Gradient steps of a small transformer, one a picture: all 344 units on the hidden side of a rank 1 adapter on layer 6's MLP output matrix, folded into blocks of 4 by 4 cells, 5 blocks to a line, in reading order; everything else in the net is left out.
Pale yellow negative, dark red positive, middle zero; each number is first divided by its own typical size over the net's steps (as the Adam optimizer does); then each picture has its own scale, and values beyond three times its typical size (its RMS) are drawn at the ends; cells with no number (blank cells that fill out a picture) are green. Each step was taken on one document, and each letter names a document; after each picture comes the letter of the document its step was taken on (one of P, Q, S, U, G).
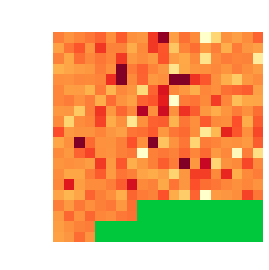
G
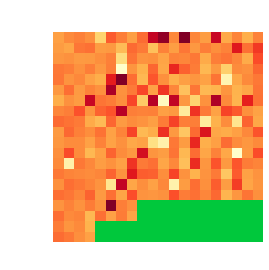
G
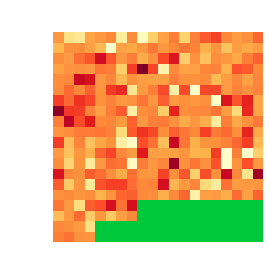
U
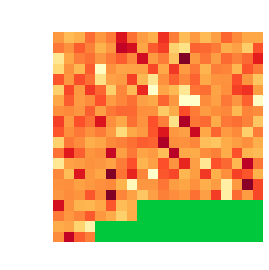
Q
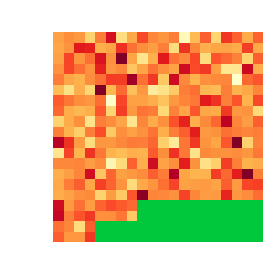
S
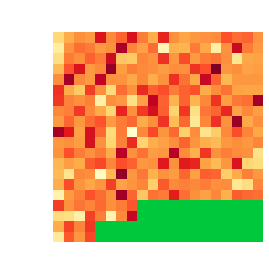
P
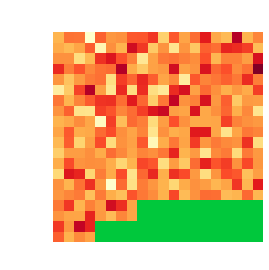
S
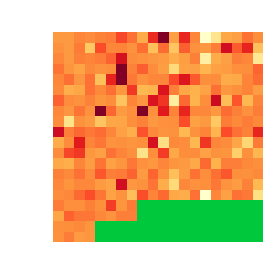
G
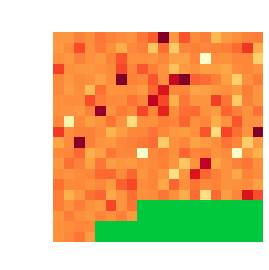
G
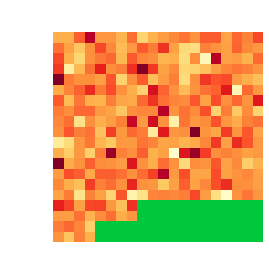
Q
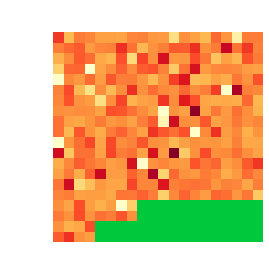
Q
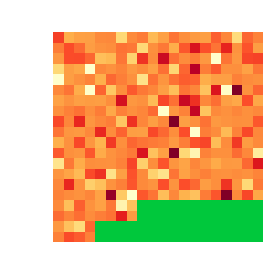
Q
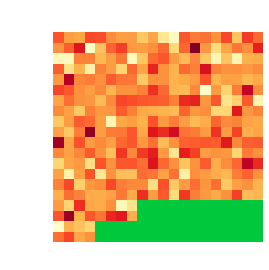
P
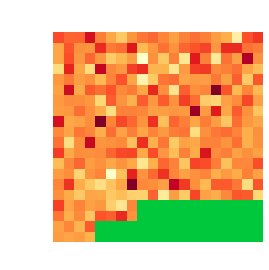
Q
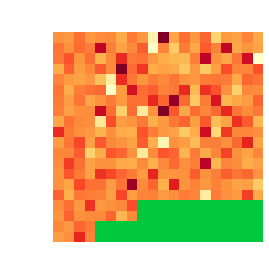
G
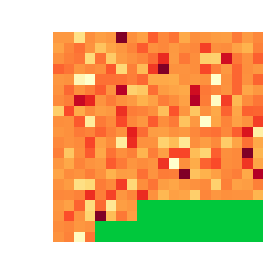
U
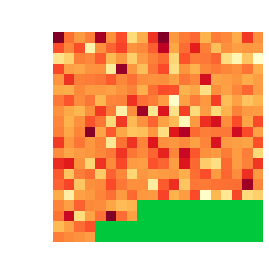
P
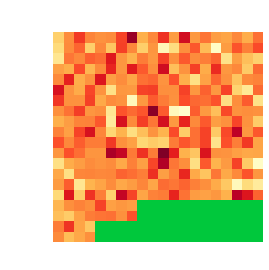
P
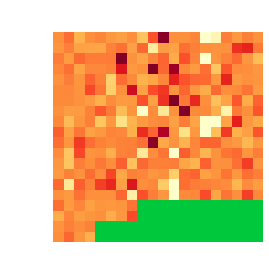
G
